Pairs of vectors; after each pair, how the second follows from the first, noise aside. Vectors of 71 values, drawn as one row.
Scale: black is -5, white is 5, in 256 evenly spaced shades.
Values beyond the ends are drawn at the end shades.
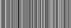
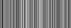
shuffled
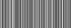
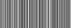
wrapped around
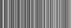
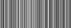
wrapped around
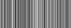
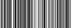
scaled up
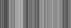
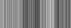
wrapped around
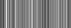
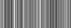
wrapped around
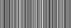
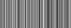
shuffled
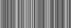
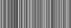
shuffled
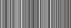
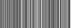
wrapped around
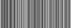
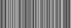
wrapped around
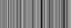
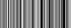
scaled up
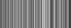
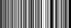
scaled up
